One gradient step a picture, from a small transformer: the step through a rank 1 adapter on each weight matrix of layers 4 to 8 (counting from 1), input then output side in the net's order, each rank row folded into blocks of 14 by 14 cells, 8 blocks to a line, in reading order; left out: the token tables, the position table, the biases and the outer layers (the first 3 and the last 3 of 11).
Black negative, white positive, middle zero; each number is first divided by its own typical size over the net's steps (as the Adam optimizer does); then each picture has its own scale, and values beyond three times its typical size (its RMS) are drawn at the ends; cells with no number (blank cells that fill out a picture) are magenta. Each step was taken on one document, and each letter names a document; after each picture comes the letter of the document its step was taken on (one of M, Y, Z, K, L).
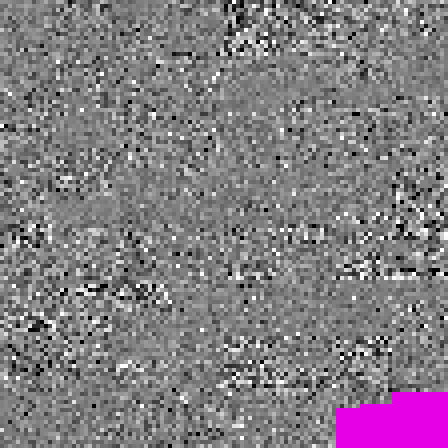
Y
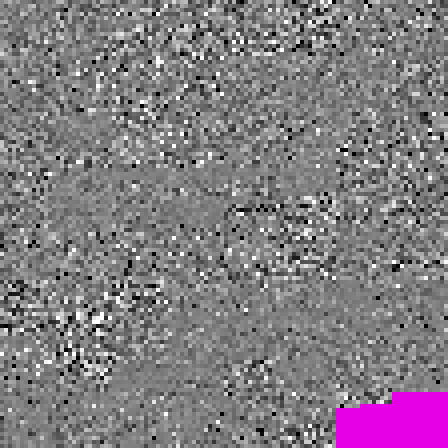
Y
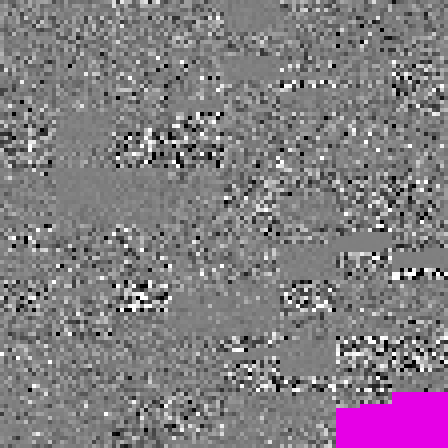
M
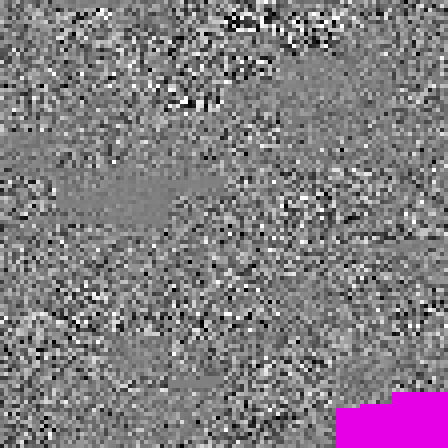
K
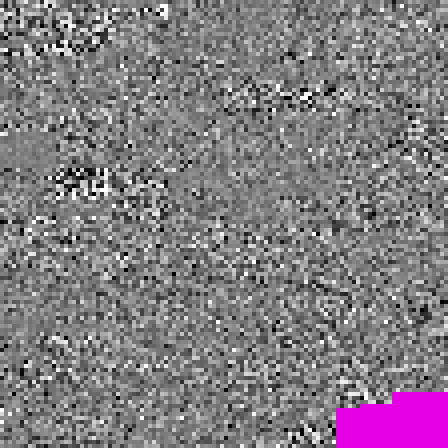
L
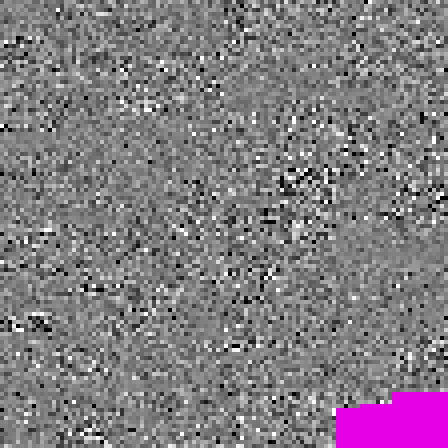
Y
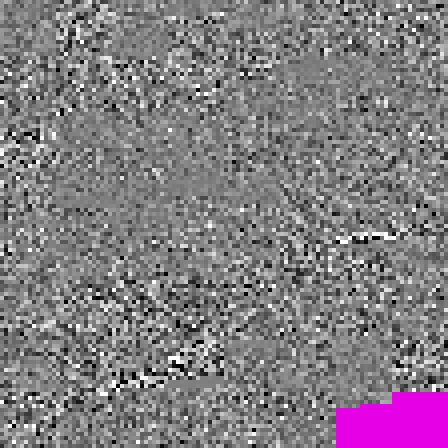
K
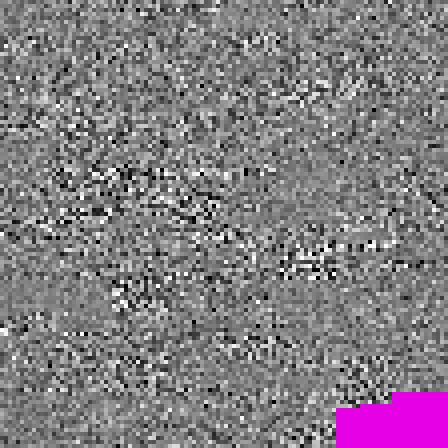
L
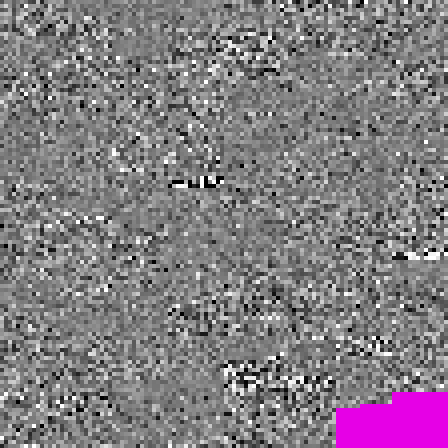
K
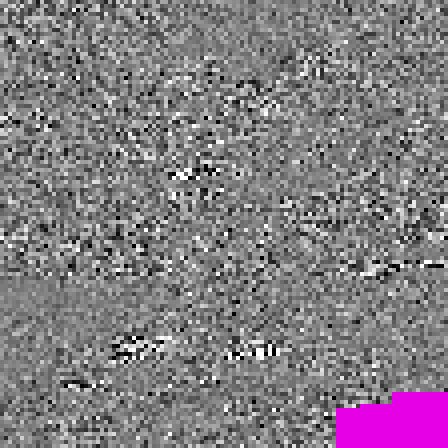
L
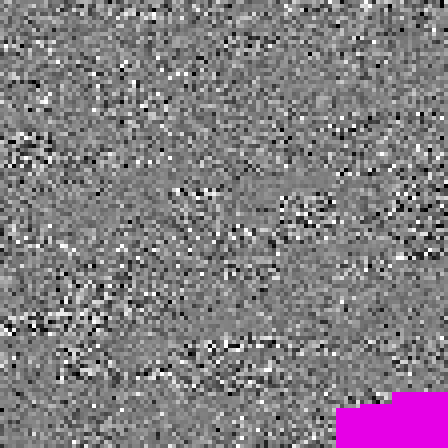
Y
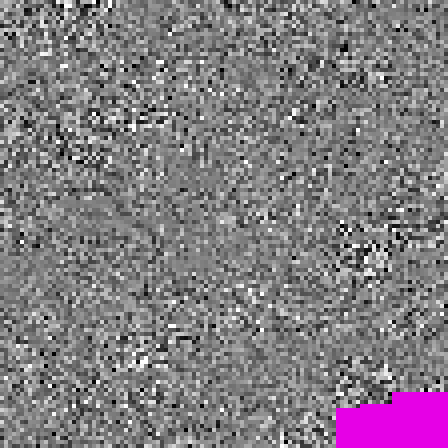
L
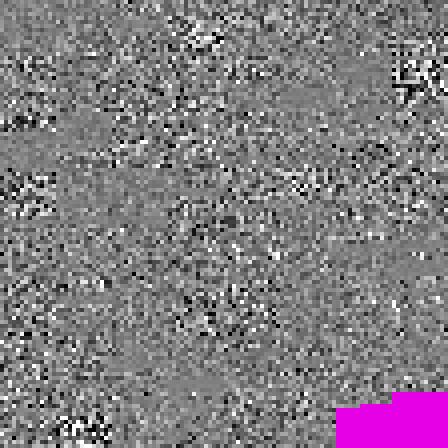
K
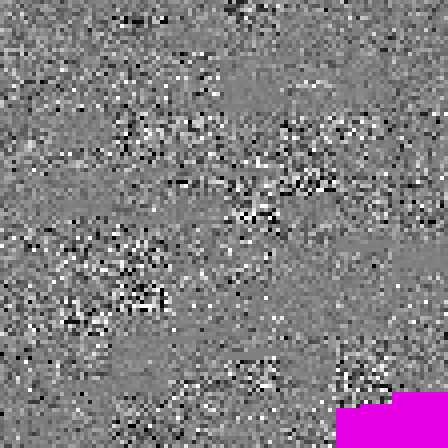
M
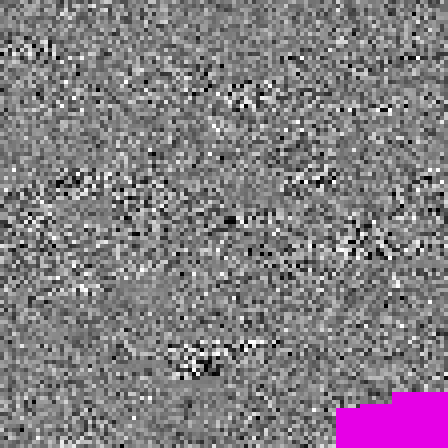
L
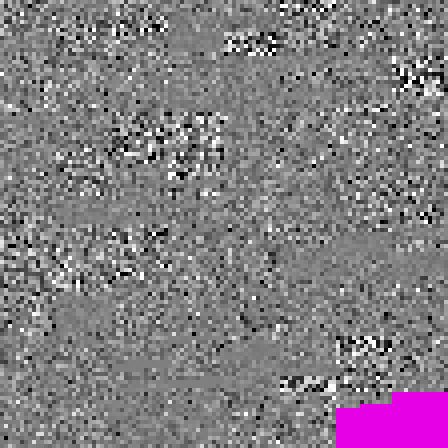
M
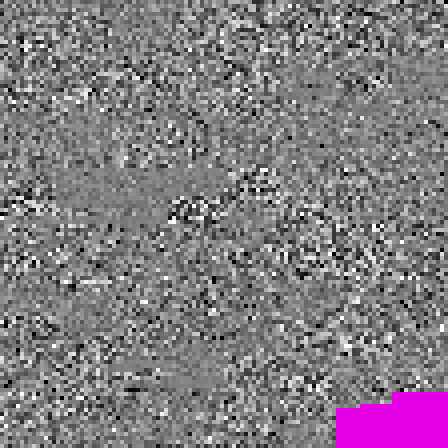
K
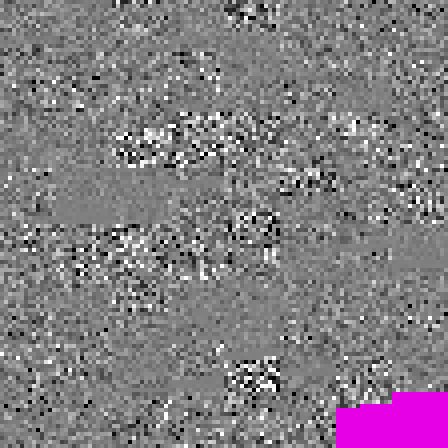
M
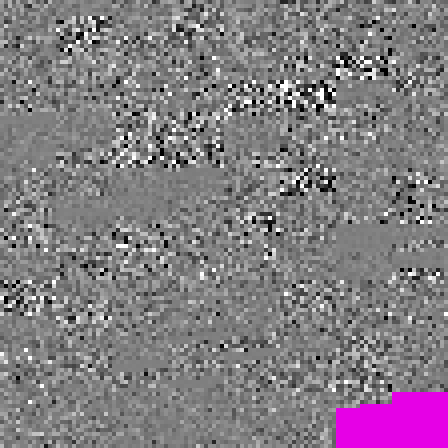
M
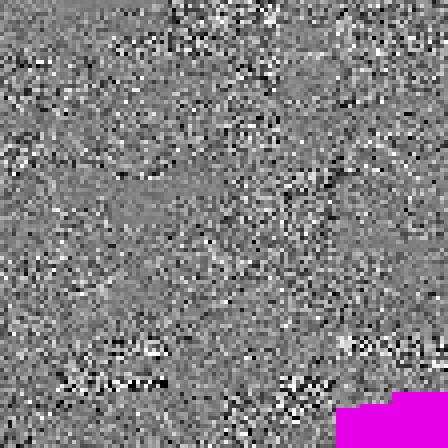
K
